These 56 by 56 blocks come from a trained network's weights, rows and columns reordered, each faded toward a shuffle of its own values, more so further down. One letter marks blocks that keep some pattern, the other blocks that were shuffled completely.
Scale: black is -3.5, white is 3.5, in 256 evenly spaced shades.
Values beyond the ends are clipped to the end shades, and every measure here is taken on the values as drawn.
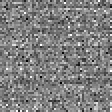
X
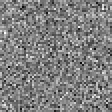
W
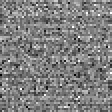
X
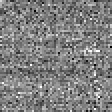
X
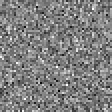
W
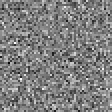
X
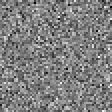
W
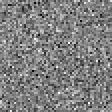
W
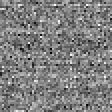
X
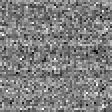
X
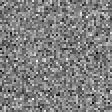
W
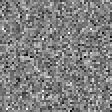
X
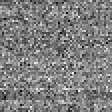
X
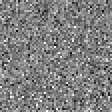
W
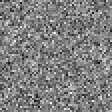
W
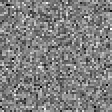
W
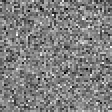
X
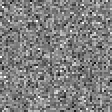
X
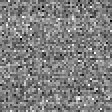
X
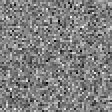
X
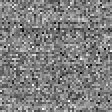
X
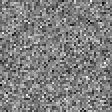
X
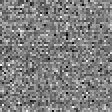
X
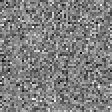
X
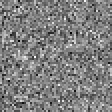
X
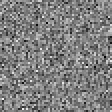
X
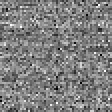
X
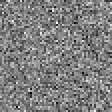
X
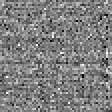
X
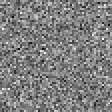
X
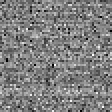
X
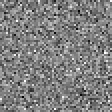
W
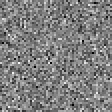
X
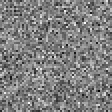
X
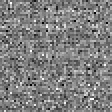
X
